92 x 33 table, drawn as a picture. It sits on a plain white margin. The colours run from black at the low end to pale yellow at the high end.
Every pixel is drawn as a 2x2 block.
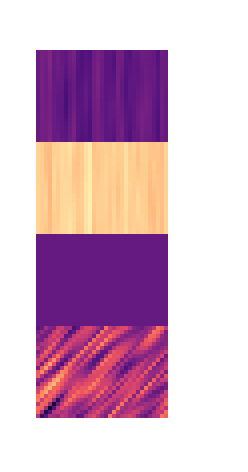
It is made of 4 by 1 panels. Panel 1,1: low, streaked downward, faint in contrast. Panel 2,1: very high, streaked downward, faint in contrast. Panel 3,1: low, flat. Panel 4,1: middling, slanting up to the right, strong in contrast.
